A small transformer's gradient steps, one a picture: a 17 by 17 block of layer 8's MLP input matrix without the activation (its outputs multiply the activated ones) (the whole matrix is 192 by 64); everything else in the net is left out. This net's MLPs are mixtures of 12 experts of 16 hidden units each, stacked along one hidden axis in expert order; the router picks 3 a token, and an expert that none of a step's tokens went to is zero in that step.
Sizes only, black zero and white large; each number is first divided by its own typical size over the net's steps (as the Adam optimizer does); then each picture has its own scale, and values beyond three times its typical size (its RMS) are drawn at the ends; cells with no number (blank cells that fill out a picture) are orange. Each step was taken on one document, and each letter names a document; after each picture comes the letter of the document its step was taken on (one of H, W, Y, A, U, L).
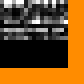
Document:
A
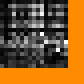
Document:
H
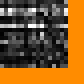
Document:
H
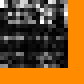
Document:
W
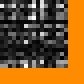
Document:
H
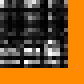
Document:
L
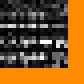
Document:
H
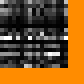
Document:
L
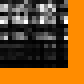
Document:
W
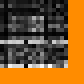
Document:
H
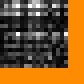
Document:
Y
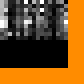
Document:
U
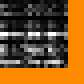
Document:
L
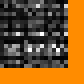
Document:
Y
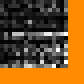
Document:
Y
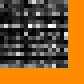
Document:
Y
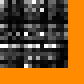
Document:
L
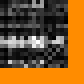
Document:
H
